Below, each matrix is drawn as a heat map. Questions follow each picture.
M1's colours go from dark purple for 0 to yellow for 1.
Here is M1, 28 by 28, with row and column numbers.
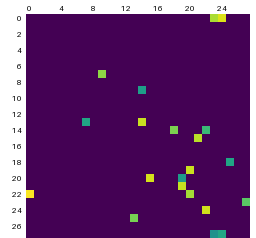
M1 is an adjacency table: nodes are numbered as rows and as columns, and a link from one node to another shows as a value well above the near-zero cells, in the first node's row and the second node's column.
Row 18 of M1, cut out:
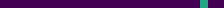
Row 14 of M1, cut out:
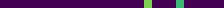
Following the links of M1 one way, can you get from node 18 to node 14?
yes
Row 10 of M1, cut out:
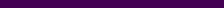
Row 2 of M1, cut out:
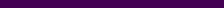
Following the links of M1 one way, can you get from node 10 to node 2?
no
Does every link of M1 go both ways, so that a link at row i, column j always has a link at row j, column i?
no
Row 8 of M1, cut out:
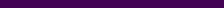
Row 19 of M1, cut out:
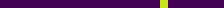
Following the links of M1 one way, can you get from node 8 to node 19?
no
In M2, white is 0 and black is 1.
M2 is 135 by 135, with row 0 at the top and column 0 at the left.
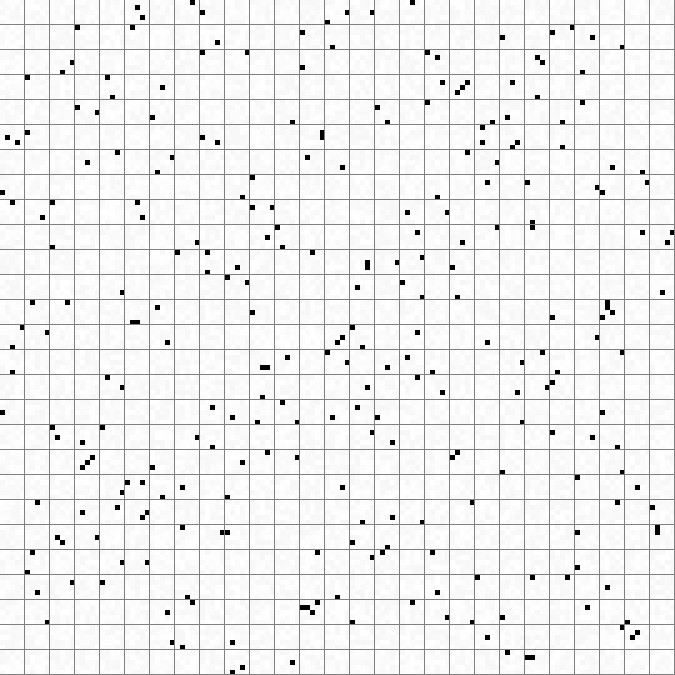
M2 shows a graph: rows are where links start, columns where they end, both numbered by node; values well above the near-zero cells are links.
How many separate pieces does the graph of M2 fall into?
1
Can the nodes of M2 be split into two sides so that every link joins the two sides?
no
